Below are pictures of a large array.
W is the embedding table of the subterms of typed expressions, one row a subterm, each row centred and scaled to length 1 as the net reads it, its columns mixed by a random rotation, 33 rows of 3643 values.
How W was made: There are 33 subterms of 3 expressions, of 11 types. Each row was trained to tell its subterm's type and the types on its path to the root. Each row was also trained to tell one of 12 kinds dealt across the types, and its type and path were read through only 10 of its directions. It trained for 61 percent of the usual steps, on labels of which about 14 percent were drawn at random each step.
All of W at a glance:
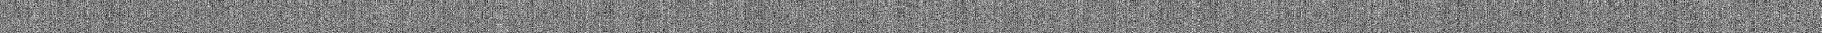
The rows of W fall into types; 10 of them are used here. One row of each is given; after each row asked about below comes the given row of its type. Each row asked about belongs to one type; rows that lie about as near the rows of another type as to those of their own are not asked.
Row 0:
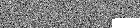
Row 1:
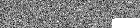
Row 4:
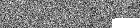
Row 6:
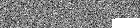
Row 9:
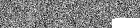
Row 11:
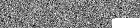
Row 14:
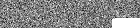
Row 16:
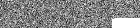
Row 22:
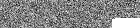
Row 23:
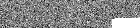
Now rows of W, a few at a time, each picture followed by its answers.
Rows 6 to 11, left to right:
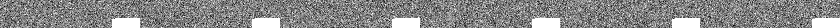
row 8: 22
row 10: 1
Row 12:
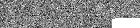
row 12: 9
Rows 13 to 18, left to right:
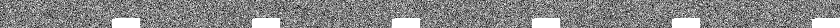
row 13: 9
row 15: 16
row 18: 23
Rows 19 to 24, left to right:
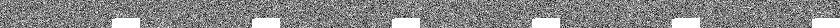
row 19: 14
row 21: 1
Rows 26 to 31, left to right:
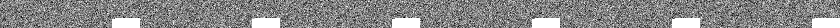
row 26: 4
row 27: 16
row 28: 0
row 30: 0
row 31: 16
